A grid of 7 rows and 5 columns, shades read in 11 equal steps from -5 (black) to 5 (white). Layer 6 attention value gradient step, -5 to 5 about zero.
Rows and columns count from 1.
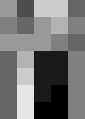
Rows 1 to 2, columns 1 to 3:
1 -2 3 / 0 -1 1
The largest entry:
4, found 2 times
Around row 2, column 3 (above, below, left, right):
3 1 -1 2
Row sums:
4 2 2 -7 -6 -6 -7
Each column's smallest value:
-1 -2 -5 -5 -1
